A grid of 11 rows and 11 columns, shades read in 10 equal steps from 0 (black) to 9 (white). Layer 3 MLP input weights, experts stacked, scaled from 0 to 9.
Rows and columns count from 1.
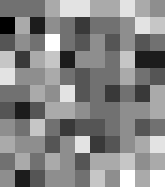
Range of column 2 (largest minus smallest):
5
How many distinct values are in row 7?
5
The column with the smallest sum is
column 2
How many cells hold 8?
8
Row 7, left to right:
3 1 3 6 6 5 4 4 5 5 6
